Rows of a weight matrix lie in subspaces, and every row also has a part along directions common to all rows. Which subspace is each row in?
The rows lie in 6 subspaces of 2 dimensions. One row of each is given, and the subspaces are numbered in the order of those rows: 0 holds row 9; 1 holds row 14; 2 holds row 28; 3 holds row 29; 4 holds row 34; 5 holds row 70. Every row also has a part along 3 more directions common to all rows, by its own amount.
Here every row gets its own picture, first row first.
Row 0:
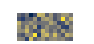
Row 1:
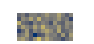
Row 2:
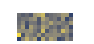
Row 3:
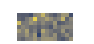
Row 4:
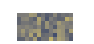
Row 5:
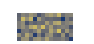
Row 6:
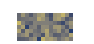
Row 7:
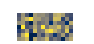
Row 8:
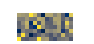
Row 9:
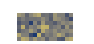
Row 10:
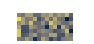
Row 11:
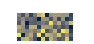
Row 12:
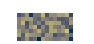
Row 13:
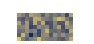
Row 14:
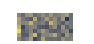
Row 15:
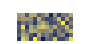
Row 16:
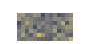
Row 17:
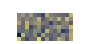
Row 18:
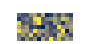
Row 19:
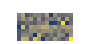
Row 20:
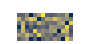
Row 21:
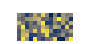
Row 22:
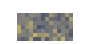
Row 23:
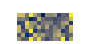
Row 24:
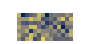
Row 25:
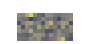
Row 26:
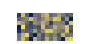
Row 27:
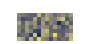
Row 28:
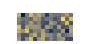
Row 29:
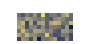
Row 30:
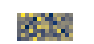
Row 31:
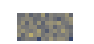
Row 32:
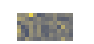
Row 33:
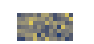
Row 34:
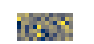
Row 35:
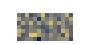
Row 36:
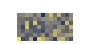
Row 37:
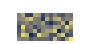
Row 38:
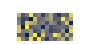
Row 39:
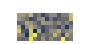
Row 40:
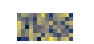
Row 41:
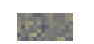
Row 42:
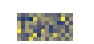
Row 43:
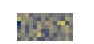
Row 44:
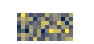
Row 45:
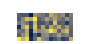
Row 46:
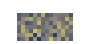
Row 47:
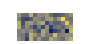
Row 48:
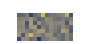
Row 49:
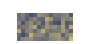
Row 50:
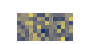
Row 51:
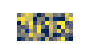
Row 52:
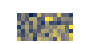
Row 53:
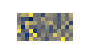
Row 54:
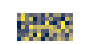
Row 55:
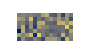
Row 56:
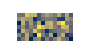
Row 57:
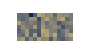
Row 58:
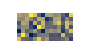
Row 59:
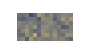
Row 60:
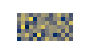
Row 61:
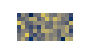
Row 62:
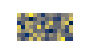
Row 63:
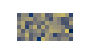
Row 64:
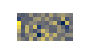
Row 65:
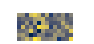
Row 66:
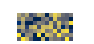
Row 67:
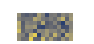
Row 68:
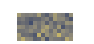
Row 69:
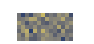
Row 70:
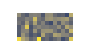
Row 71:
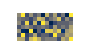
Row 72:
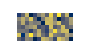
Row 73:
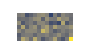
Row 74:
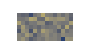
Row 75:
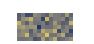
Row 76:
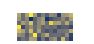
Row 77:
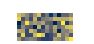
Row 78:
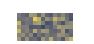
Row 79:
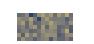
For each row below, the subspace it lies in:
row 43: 4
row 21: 3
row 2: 0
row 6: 5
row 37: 4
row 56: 2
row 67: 2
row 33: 0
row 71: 2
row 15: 3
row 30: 5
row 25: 2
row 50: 0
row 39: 2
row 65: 0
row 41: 0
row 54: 3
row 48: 3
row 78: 1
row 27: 1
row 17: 0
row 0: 1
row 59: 1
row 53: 2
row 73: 3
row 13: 3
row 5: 4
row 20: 4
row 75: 4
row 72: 3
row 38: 5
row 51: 0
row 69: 2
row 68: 0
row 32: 1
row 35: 4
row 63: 5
